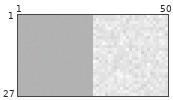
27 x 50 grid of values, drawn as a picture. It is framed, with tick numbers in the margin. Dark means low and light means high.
The table splits into one row of 2 panels. Panel 1,1: high, flat. Panel 1,2: very high, fine-grained, faint in contrast.
